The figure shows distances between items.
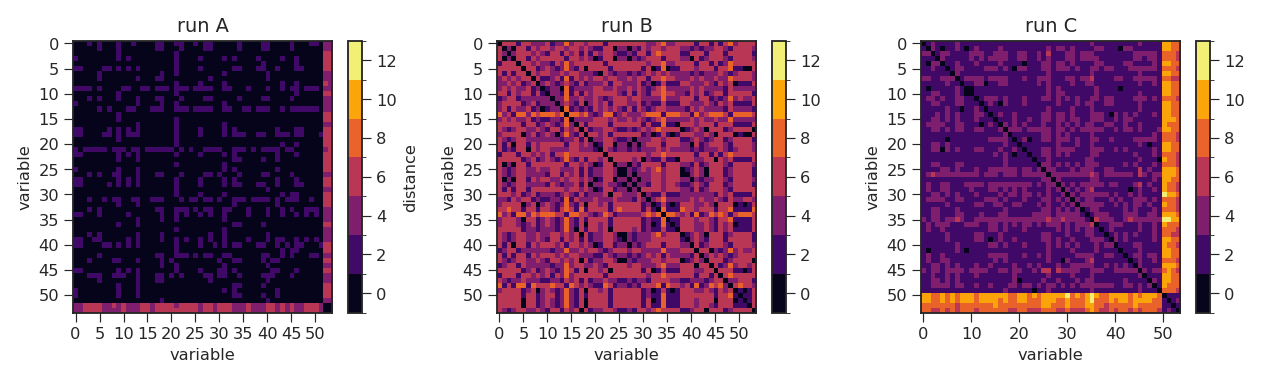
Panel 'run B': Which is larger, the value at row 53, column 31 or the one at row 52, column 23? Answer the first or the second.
the first
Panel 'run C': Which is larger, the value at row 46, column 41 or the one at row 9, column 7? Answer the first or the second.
the second
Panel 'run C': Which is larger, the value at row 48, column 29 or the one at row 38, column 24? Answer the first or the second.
the first
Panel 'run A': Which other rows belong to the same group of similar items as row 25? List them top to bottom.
0, 1, 2, 3, 4, 5, 6, 7, 8, 9, 10, 11, 12, 13, 14, 15, 16, 17, 18, 19, 20, 21, 22, 23, 24, 26, 27, 28, 29, 30, 31, 32, 33, 34, 35, 36, 37, 38, 39, 40, 41, 42, 43, 44, 45, 46, 47, 48, 49, 50, 51
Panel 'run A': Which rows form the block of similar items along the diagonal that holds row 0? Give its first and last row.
0 to 51
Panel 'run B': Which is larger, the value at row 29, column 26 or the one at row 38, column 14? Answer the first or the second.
the second
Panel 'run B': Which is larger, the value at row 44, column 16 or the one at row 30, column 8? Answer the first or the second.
the first
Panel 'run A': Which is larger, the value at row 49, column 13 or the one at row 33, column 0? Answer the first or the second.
the first
